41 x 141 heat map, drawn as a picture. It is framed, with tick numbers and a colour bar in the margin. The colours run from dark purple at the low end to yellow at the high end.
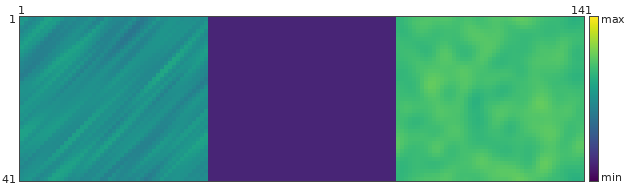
It is made of 1 by 3 panels. Panel 1,1: middling, slanting up to the right, faint in contrast. Panel 1,2: very low, flat. Panel 1,3: high, blotchy, faint in contrast.
